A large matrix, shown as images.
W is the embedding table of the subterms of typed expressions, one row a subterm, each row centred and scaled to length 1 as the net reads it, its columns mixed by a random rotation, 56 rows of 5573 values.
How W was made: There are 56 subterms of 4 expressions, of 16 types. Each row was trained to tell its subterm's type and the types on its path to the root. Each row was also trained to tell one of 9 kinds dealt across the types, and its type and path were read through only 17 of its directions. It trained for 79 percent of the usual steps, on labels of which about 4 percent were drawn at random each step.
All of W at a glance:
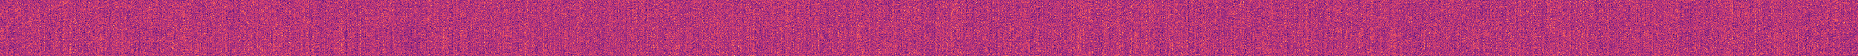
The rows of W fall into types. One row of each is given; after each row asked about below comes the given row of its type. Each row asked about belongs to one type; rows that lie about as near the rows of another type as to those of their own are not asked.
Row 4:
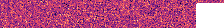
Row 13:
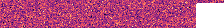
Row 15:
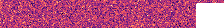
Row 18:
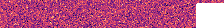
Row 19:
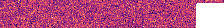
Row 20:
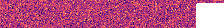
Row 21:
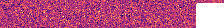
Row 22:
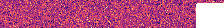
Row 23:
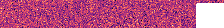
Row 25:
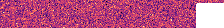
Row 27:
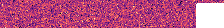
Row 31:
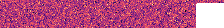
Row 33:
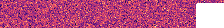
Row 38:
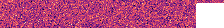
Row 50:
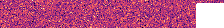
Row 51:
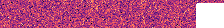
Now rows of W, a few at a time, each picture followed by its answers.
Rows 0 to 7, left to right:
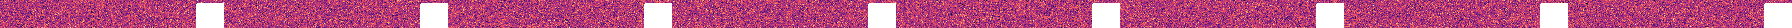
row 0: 51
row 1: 19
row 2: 19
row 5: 38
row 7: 50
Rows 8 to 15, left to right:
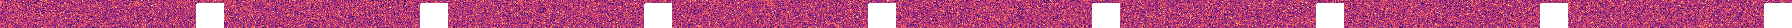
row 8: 13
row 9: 18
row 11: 20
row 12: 27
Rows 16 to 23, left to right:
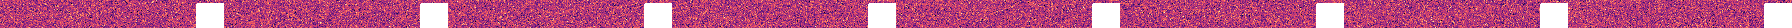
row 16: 13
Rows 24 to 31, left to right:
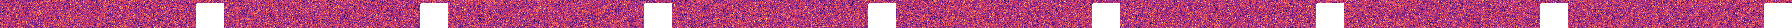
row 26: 20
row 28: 50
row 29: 50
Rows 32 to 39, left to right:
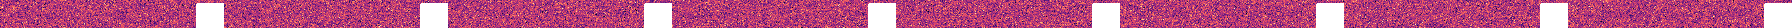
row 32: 25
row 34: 4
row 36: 15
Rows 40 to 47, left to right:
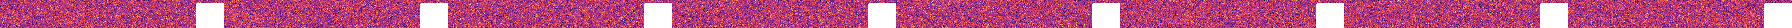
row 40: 33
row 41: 38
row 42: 31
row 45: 4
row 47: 33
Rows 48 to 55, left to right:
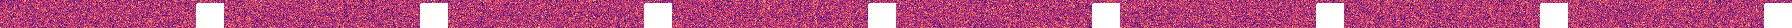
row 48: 33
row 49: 25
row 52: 25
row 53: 20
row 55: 27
